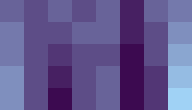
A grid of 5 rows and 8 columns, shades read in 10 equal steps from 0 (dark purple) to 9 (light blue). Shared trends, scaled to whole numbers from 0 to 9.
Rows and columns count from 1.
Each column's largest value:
6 3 4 4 4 1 4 9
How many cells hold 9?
1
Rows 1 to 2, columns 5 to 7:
4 1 4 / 4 1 3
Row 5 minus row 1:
2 0 -4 0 0 -1 -2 4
